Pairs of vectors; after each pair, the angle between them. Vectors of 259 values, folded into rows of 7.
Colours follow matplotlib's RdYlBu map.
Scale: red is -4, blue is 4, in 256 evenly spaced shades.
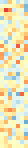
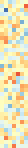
partly opposed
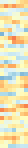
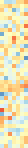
partly aligned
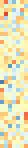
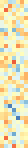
partly aligned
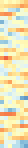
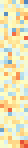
partly opposed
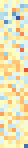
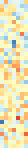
partly aligned
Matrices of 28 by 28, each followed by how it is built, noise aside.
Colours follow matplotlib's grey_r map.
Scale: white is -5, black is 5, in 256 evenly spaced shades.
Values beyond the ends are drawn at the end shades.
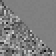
lower triangular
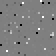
sparse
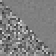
lower triangular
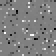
sparse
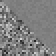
lower triangular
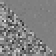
lower triangular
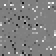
sparse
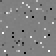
sparse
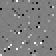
sparse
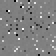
sparse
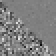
lower triangular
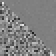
lower triangular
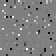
sparse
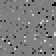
sparse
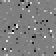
sparse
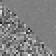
lower triangular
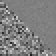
lower triangular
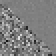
lower triangular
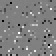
sparse
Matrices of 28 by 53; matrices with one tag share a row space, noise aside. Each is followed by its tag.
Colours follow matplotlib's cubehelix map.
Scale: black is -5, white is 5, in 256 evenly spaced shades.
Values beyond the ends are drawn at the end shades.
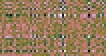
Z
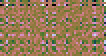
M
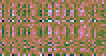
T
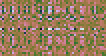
T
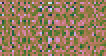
T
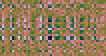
T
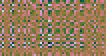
T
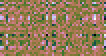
M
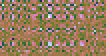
T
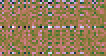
T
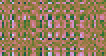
T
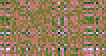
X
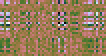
X
